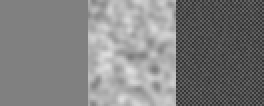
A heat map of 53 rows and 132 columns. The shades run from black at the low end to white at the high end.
The table splits into one row of 3 panels. Panel 1,1: middling, flat. Panel 1,2: high, blotchy. Panel 1,3: low, checkered.
